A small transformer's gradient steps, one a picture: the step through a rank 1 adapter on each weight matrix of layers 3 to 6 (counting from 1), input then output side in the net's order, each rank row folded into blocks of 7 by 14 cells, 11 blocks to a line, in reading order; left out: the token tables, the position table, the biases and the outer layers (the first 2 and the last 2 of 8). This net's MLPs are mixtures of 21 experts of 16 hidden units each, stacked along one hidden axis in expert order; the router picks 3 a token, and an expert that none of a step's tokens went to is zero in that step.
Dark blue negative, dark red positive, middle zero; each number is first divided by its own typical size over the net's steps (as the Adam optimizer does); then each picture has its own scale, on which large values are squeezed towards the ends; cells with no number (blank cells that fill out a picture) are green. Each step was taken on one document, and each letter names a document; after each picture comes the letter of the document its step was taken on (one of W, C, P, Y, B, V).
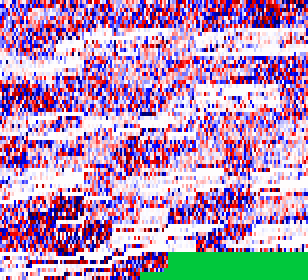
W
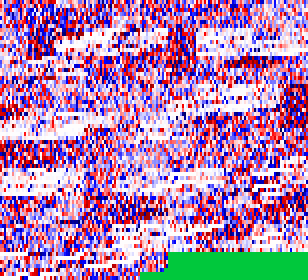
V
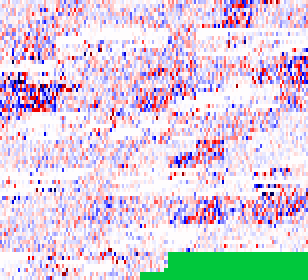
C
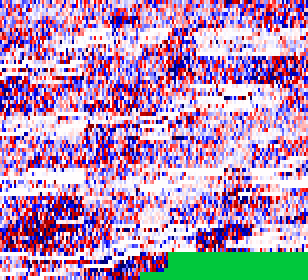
V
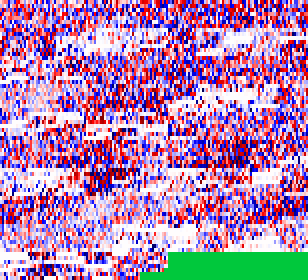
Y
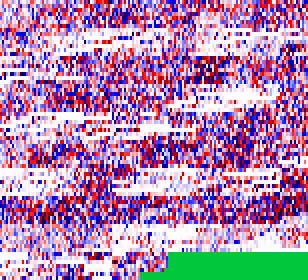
Y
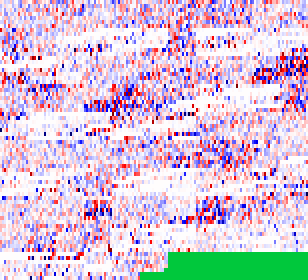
C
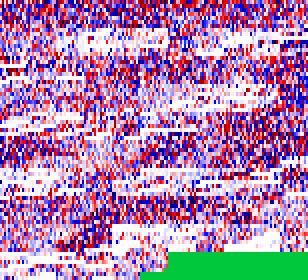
Y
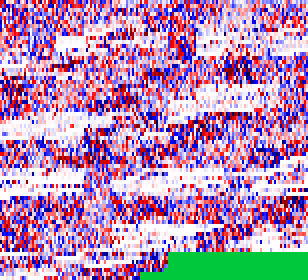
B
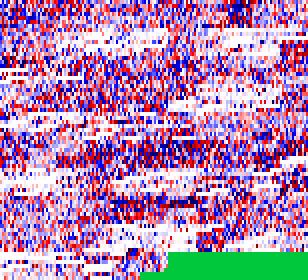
Y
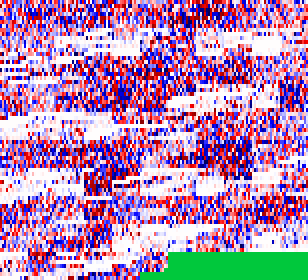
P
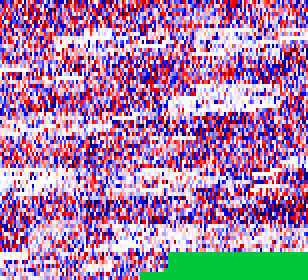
Y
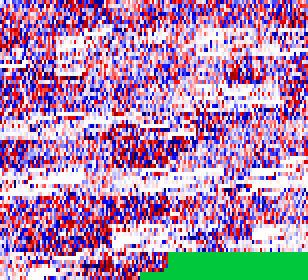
V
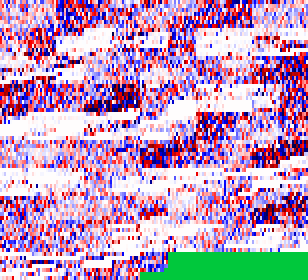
B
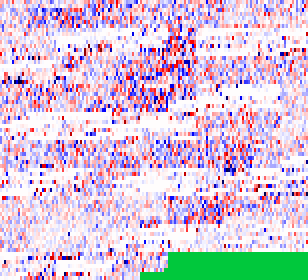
C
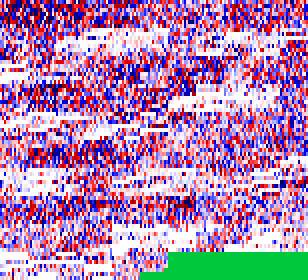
P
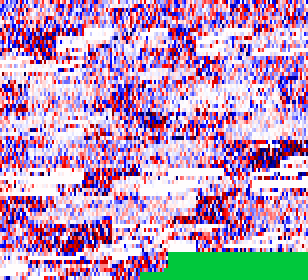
B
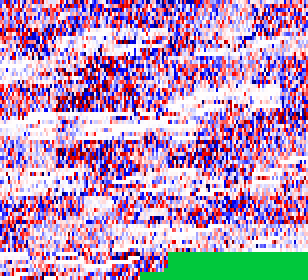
P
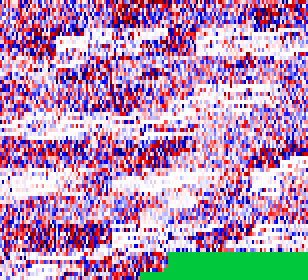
B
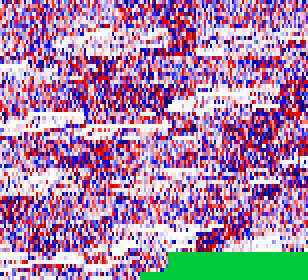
Y
